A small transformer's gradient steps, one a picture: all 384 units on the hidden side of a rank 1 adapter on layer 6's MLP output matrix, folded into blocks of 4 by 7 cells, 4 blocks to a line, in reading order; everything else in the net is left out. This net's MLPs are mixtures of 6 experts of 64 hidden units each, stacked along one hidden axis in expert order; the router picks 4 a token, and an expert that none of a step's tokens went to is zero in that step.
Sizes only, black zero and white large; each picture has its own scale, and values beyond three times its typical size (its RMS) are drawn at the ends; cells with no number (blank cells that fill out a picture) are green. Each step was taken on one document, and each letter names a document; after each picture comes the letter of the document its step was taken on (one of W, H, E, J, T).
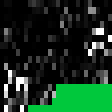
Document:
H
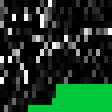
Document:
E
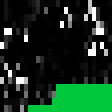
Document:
H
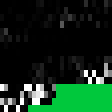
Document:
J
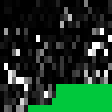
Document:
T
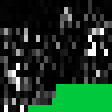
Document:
T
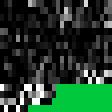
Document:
J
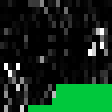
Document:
H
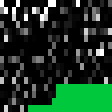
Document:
E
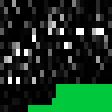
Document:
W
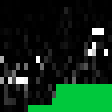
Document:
T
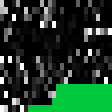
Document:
E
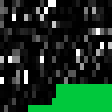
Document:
E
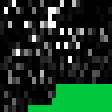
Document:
W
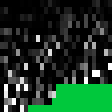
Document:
T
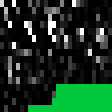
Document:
W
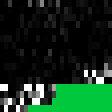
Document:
J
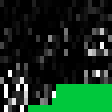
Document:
H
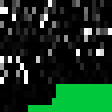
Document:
E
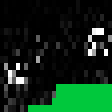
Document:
T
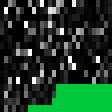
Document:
W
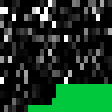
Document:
E
